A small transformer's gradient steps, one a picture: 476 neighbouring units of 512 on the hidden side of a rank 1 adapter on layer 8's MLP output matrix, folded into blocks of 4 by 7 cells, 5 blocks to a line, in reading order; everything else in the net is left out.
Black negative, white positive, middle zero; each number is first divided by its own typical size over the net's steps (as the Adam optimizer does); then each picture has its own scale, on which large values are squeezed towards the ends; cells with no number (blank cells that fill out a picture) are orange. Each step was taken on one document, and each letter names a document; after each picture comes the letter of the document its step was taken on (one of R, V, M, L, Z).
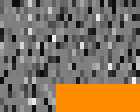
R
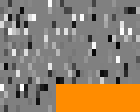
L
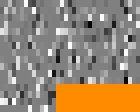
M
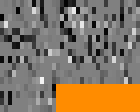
M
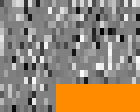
R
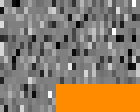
R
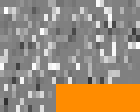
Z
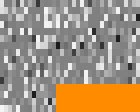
R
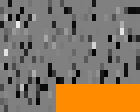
L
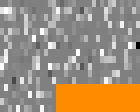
Z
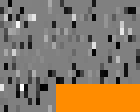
L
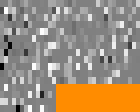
Z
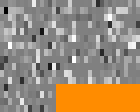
Z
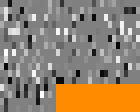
L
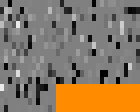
L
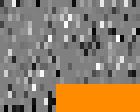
R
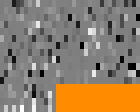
R
